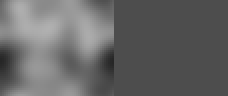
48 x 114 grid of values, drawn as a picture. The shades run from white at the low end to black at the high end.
The table splits into one row of 2 panels. Panel 1,1: middling, smooth, strong in contrast. Panel 1,2: high, flat.
